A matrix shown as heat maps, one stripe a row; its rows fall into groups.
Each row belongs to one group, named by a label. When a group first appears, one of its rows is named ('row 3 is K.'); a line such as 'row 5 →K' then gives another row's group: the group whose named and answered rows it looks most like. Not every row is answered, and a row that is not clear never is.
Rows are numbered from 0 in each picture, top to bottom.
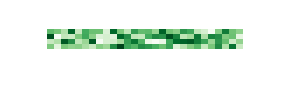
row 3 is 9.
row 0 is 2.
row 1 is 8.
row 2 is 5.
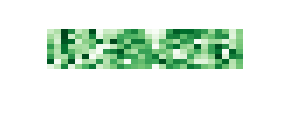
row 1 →5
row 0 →5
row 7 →5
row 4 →9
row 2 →2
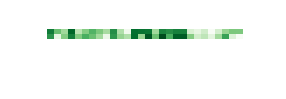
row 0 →2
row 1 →2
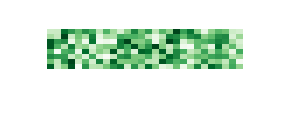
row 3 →9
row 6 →2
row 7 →9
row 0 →5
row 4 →2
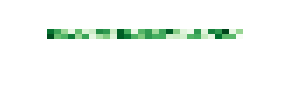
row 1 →9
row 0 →8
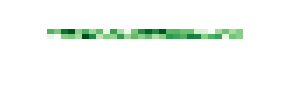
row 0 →2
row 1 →5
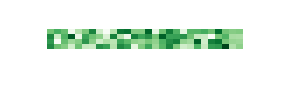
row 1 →2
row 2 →8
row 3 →8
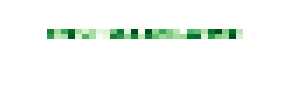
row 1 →9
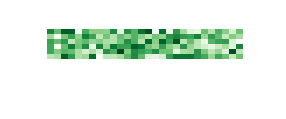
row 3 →2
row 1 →5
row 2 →8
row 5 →5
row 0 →2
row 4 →9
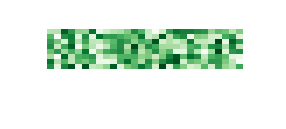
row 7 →2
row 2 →9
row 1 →2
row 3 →9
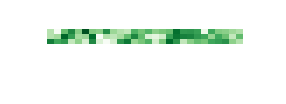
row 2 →8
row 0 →5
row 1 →5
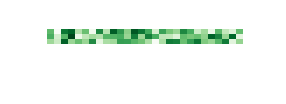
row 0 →2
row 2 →5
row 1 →9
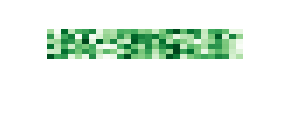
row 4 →5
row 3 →8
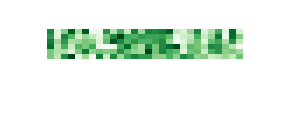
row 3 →8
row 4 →8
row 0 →9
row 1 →9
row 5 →2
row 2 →9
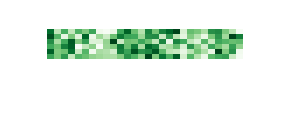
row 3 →9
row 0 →8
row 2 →2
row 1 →9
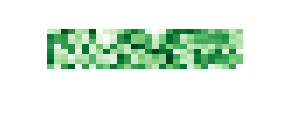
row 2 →8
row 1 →8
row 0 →5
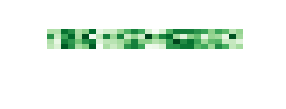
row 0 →5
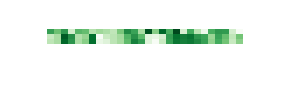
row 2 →5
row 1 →5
